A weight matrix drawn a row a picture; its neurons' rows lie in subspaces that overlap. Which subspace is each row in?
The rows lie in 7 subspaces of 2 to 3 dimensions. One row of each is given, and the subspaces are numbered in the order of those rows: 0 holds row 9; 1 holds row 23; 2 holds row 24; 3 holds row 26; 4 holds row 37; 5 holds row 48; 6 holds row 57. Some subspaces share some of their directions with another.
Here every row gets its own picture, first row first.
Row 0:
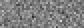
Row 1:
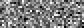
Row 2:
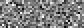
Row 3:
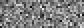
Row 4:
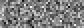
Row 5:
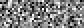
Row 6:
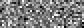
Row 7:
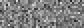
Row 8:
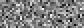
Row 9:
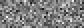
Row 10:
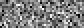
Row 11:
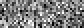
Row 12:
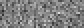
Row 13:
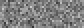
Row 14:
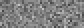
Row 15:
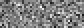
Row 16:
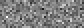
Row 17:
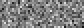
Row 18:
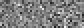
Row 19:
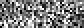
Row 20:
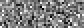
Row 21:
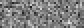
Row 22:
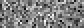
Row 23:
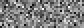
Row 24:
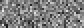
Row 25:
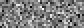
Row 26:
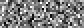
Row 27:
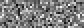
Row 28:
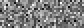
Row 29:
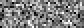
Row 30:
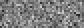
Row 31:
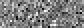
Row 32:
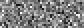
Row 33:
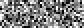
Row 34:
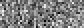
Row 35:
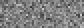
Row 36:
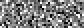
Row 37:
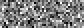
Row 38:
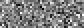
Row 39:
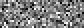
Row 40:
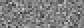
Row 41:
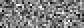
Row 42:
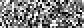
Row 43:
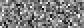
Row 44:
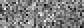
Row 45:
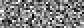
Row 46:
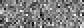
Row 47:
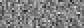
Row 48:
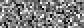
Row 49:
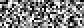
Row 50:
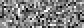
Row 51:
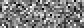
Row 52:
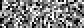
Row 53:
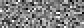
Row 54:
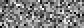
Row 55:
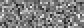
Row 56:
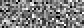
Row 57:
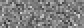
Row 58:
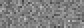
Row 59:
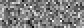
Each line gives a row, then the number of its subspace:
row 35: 2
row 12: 1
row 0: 4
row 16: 0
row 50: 5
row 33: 0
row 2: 6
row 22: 2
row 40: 6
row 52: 2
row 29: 3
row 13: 4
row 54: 1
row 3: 2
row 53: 4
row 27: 5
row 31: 5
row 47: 1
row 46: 2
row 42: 5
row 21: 3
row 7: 1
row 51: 2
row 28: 1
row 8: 0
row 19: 1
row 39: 4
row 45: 4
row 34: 1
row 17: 6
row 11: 2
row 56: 4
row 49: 3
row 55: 5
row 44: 2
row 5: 3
